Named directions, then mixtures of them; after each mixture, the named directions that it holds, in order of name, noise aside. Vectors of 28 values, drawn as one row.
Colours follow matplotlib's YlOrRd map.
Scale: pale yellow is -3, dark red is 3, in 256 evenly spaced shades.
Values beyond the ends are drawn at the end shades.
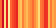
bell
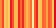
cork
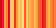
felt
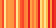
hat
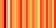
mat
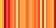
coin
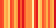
cork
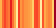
coin, cork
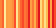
hat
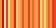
bell, hat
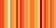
coin, mat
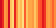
felt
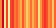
bell, cork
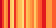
felt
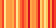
hat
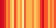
felt, mat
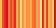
bell, coin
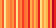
hat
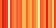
bell, mat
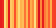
felt, hat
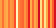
coin, hat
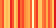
cork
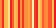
cork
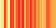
felt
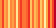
hat, mat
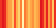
felt, mat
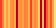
coin, hat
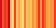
coin, felt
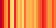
felt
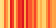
felt
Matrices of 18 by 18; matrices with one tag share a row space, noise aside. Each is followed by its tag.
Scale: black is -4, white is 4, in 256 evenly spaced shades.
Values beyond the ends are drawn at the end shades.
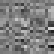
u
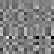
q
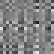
q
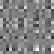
q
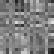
u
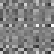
q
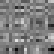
u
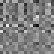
q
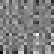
q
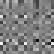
q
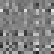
q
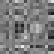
u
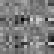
u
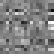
u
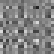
q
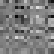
u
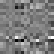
u
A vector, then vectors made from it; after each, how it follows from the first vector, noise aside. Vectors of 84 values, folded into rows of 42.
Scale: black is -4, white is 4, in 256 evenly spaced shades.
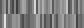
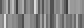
sign-scrambled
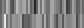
sign-scrambled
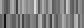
sign-scrambled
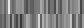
wrapped around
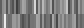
copied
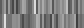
copied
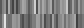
copied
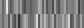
wrapped around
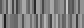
sign-scrambled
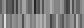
sign-scrambled
